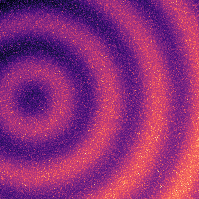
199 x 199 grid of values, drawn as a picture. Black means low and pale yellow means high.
Odd rows or columns: none. Ninth with the highest average: bottom right. Slope: up to the bottom right. Average level on the scale: 40%. Rings: centred on the middle left.
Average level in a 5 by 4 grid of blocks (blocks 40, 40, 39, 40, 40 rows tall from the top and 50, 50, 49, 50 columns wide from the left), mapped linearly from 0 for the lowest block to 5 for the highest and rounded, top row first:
0022 / 0123 / 1234 / 1234 / 3345
